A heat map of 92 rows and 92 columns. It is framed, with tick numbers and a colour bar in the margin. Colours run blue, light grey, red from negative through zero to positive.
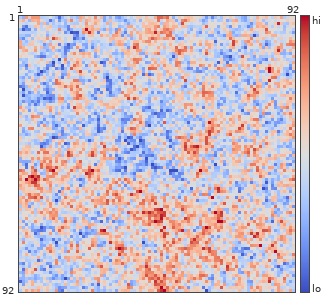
Mirror symmetry: none. Ninth with the highest average: bottom middle. Histogram: bell-shaped. Stripes: none. Average level on the scale: 50%. Odd rows or columns: none.
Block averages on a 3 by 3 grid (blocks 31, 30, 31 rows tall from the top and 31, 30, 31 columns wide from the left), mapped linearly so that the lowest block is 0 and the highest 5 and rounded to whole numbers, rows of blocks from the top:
021
202
153
